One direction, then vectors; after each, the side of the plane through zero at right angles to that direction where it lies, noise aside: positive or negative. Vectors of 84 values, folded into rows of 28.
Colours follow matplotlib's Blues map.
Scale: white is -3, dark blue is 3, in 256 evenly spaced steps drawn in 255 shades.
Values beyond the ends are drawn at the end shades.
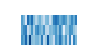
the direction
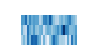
negative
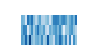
positive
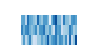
positive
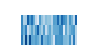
positive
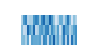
negative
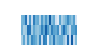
negative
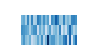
positive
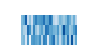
negative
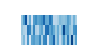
negative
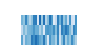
negative
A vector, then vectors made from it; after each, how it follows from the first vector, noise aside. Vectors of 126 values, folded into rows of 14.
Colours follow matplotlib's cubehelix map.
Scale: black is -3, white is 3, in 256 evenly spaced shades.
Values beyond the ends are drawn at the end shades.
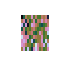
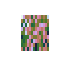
negated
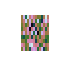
wrapped around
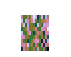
reversed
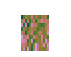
shrunk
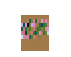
partly zeroed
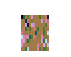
partly zeroed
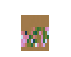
partly zeroed
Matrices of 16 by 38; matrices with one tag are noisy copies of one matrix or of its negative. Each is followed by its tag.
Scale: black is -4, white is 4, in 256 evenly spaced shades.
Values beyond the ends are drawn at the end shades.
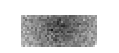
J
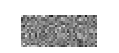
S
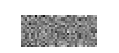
S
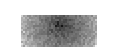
J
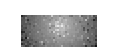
J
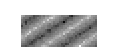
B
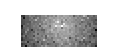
J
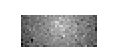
J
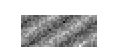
B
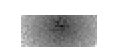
J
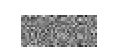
S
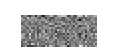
S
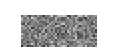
S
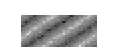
B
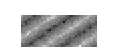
B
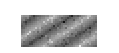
B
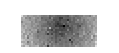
J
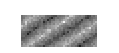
B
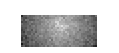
J
